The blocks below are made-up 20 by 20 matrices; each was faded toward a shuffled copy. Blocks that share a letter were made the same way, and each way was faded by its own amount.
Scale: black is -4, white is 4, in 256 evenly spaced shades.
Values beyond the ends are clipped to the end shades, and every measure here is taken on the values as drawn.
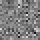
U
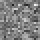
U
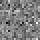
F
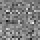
U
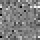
F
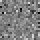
F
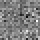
F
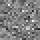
F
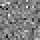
F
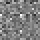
U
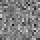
F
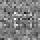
U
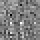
U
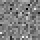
F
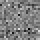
F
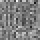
U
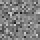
F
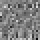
U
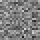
U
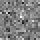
F
